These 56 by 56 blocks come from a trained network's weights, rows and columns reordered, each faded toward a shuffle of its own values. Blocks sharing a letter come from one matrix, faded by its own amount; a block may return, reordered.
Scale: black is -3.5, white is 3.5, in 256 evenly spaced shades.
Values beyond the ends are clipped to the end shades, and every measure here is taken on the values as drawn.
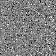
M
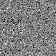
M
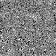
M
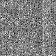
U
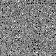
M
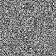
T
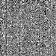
U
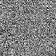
T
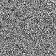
T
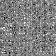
U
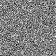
T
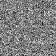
T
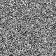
T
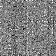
U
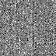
U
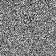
T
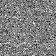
M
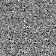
M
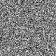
T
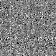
U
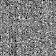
U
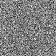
T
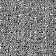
U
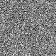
T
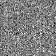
U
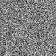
T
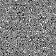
M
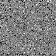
M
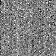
U
